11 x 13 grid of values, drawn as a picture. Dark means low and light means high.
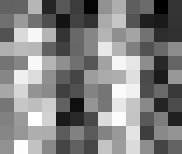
Stripes: upright, repeating 2 times. Ninth with the lowest average: top right. Average level on the scale: 50%. Seam: horizontal, 20% of the way down, the bottom part higher.
